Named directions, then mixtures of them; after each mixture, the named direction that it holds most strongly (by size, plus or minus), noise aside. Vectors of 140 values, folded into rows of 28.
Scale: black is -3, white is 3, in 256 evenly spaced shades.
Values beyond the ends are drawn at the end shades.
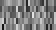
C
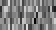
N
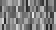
C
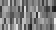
N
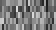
C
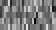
N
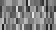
C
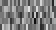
N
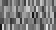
C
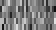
C
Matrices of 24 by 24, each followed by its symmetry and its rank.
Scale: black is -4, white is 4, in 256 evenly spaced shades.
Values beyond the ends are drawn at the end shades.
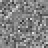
symmetric, full rank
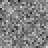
symmetric, full rank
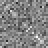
symmetric, full rank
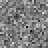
symmetric, full rank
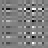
neither, rank one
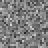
neither, full rank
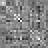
symmetric, rank five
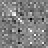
symmetric, rank five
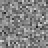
neither, full rank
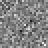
symmetric, full rank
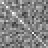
symmetric, rank five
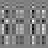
neither, rank one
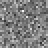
neither, full rank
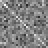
symmetric, rank five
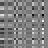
neither, rank one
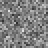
neither, full rank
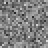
neither, full rank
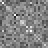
symmetric, rank five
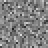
neither, full rank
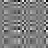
neither, rank one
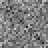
symmetric, full rank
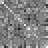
symmetric, rank five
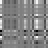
neither, rank one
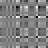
neither, rank one
